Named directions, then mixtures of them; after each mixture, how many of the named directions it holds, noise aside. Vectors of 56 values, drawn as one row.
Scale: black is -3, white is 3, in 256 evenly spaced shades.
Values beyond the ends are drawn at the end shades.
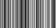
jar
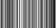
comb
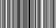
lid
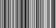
one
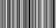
two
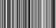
three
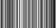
one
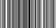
one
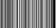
two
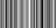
one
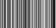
three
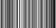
one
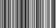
one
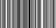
one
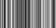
two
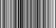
one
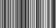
one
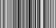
three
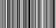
two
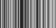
two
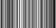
one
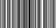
one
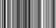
two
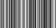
one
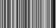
three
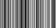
one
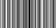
one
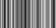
two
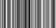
two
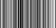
one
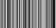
three
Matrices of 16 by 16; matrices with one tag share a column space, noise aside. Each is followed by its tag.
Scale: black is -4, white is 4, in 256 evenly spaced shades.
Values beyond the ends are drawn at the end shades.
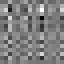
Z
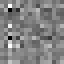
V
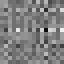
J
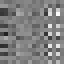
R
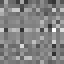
J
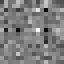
J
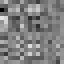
Z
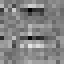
V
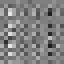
R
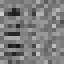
R
